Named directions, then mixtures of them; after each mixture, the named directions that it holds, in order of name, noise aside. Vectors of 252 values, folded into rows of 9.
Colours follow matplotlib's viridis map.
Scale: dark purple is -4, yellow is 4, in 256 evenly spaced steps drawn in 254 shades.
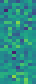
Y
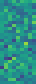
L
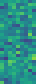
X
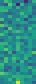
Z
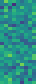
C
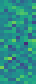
L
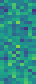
X, Y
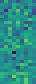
Y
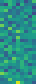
L, Z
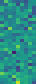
Y, Z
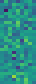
Y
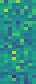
Y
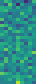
Z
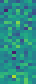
Y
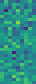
Y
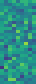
L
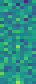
Z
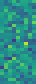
L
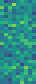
C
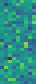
L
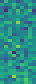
X, Y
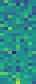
Y, Z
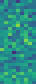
X, Y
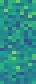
X, Y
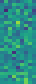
Y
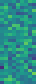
L, X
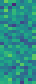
C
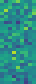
Y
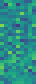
X, Z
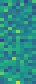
L, Z
